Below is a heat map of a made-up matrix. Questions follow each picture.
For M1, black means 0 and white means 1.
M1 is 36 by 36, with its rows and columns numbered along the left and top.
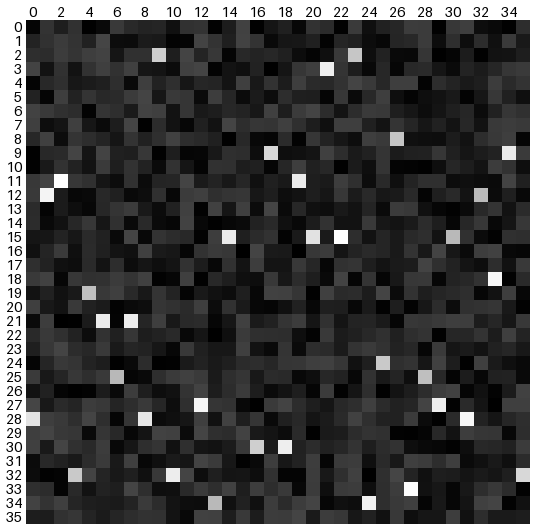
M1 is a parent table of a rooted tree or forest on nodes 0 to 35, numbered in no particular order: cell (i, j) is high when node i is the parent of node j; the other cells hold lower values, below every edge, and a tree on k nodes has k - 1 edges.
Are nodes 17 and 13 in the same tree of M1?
yes
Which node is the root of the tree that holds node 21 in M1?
15
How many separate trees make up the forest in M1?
2
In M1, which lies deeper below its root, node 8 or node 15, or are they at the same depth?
node 8
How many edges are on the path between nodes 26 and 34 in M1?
5
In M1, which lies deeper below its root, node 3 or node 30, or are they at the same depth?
node 3
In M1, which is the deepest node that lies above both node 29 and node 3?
27
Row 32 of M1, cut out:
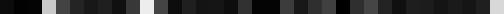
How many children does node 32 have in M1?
3
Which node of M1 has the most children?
15
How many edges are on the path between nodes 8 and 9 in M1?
5
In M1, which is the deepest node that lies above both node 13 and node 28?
34
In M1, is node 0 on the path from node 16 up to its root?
no
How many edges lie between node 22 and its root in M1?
1
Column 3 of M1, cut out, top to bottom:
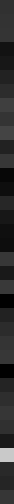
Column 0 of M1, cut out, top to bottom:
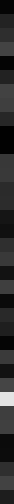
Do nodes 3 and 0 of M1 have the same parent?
no
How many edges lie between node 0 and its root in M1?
7
